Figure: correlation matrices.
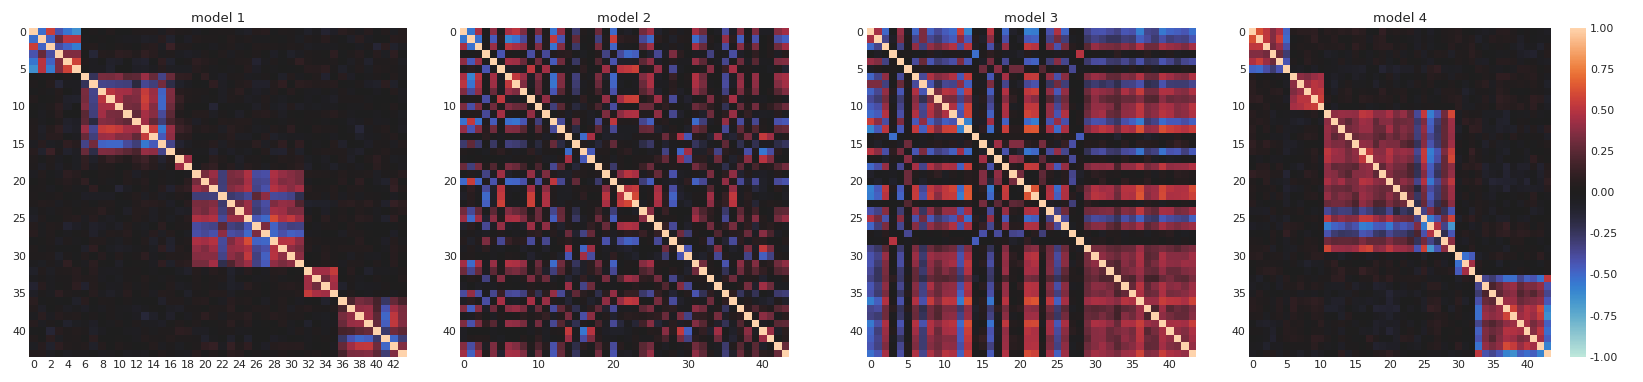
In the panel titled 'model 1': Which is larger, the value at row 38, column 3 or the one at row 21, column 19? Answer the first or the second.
the second
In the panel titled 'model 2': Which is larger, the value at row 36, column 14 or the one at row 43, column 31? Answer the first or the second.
the second
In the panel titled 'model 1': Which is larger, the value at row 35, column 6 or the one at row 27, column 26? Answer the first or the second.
the second
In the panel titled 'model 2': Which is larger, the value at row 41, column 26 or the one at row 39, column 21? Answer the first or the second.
the first
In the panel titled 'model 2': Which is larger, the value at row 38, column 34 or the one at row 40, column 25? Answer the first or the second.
the first
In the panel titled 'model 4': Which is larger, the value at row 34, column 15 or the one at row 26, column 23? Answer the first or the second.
the first
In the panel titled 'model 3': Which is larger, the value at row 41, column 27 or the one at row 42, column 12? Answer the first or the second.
the first
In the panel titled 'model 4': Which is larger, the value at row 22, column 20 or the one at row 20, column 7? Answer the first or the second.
the first
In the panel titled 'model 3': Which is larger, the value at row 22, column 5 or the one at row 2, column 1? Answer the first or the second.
the first
